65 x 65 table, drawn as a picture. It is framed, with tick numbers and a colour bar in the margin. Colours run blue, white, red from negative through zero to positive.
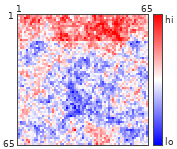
Seam: horizontal, 20% of the way down, the top part higher. Grain: blotchy. Stripes: none.
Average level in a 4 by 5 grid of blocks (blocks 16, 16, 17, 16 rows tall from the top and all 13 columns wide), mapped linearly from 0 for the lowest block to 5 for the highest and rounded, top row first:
3 4 4 5 3 / 2 2 1 2 1 / 2 1 0 1 2 / 1 1 2 2 1
